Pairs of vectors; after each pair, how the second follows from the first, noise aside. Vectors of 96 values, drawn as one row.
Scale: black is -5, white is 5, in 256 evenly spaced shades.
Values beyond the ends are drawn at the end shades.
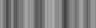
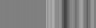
partly zeroed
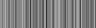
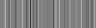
partly zeroed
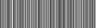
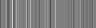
partly zeroed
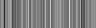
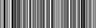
scaled up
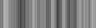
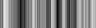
scaled up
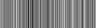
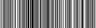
scaled up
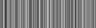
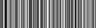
scaled up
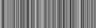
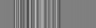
partly zeroed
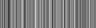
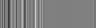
partly zeroed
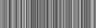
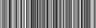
scaled up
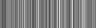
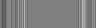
partly zeroed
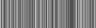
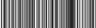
scaled up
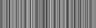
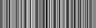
scaled up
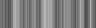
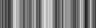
scaled up
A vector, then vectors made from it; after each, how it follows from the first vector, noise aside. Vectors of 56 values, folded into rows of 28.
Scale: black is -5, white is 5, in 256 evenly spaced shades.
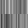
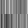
copied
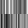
scaled up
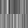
wrapped around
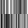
scaled up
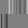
partly zeroed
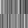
wrapped around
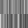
wrapped around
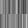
wrapped around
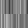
negated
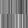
reversed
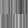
reversed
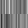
copied
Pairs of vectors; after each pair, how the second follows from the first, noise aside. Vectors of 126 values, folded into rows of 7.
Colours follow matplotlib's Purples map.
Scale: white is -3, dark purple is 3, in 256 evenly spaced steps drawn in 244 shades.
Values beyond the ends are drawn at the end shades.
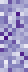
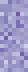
shrunk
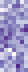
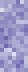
shrunk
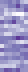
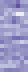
shrunk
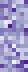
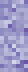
shrunk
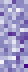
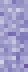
shrunk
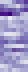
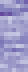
shrunk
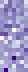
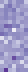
shrunk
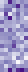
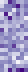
copied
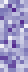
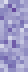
shrunk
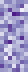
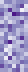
copied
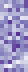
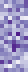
copied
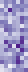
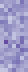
shrunk
